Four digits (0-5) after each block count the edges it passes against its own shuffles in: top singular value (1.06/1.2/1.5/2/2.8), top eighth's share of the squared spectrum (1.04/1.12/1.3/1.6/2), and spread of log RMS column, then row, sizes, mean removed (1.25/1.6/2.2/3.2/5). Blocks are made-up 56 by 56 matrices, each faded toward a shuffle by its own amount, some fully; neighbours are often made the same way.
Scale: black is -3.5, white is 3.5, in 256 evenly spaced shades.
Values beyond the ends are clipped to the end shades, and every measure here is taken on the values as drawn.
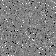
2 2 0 0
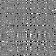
4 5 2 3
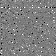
3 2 0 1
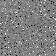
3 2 1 0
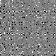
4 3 2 2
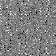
3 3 1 1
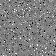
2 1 0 0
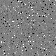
2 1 0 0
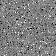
1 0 0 0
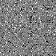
3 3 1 1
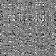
4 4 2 2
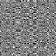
4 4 3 3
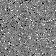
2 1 0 0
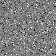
1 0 0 0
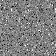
1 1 0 0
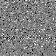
1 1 0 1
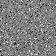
0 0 0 0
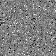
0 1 0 0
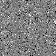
1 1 2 0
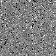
1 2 2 0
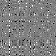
4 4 2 2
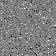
2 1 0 0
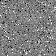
1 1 0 0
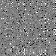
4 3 2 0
